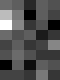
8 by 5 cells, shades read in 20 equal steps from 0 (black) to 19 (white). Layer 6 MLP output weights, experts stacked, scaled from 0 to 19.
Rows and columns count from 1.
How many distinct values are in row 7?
4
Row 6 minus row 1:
-2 1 3 -3 -2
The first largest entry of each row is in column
1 1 1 1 5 2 2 4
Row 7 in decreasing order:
7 7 6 1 0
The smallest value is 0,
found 3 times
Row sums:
31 35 39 27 31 28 21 27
